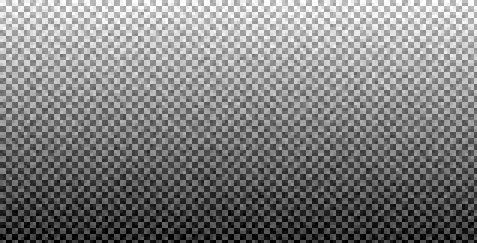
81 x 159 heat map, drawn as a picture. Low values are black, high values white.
Odd rows or columns: none. Slope: up to the top. Average level on the scale: 50%. Grain: checkered.
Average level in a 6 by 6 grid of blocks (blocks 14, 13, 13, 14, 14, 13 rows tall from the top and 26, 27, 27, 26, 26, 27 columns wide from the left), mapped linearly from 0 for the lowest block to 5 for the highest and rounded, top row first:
5 5 5 5 5 5 | 4 4 4 4 4 4 | 3 3 3 3 3 3 | 2 2 2 2 2 2 | 1 1 1 1 1 1 | 0 0 0 0 0 0
